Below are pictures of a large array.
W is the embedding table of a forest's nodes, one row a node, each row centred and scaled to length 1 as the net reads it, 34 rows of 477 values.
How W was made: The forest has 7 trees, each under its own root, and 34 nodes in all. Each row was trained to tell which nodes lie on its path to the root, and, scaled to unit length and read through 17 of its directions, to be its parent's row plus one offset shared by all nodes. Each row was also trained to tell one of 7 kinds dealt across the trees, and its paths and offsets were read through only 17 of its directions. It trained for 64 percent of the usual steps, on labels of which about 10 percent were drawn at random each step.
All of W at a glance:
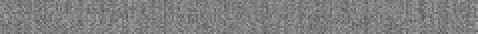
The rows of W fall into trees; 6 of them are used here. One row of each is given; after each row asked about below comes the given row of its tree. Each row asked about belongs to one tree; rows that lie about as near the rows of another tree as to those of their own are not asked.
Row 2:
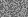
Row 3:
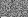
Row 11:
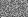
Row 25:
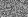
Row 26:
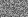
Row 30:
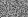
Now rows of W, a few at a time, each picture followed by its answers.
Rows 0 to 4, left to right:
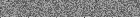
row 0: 30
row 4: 2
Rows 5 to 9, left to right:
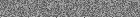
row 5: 11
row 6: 26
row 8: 11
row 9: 11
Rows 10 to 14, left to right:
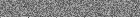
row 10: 2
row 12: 11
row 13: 3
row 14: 26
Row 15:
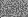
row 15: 30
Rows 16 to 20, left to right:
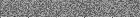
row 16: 26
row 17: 30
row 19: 3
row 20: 30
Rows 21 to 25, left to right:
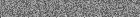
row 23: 2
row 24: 30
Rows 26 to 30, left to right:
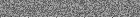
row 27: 26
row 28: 25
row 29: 2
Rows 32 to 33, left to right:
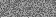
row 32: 26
